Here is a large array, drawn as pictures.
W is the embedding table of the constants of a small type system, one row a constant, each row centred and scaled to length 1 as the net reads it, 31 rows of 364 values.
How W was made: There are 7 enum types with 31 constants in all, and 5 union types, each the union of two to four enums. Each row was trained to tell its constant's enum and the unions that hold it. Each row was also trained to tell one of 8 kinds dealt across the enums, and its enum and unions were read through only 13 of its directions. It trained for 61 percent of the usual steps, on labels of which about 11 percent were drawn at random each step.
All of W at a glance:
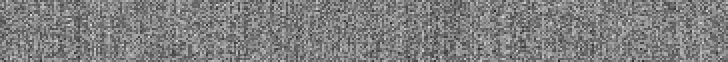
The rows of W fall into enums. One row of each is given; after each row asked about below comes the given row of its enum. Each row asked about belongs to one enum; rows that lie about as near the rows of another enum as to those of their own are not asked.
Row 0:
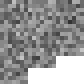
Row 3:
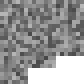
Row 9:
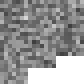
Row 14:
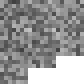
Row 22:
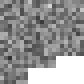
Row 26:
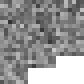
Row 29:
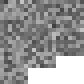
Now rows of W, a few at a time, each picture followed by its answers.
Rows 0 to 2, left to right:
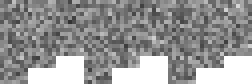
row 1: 3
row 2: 14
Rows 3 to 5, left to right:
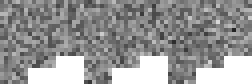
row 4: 3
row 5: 14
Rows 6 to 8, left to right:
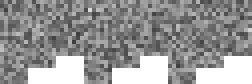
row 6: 3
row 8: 29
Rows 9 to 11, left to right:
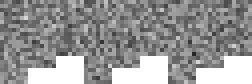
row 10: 0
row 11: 29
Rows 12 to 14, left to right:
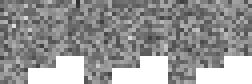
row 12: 9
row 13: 29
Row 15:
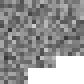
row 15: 3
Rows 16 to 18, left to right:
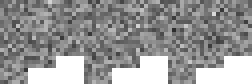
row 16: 0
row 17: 26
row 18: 26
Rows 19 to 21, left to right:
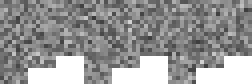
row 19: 0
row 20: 29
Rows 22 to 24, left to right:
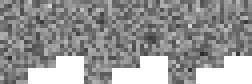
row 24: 22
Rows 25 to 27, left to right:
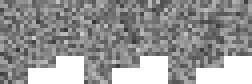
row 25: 26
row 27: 22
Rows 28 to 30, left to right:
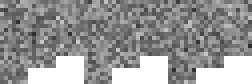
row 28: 14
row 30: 14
